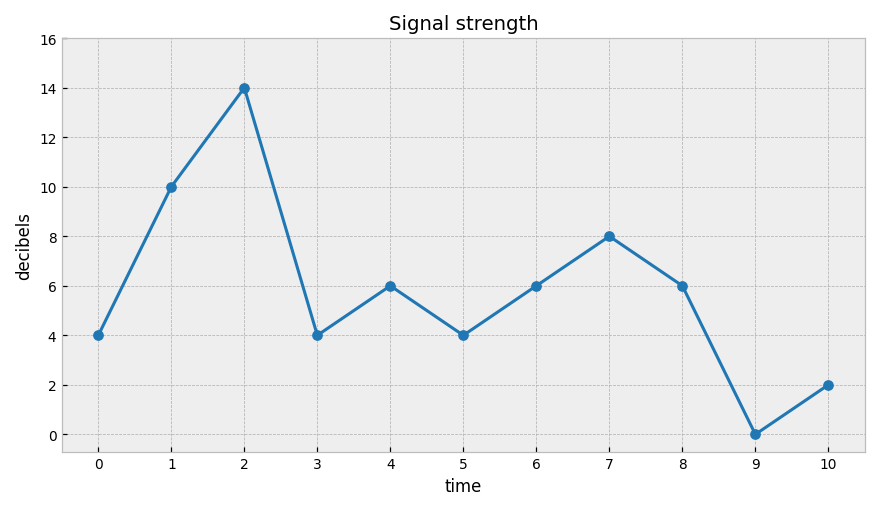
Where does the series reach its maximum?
2
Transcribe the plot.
Title: Signal strength
x-axis: time, ticks 0 1 2 3 4 5 6 7 8 9 10
y-axis: decibels, ticks 0 2 4 6 8 10 12 14 16
Values:
4 10 14 4 6 4 6 8 6 0 2
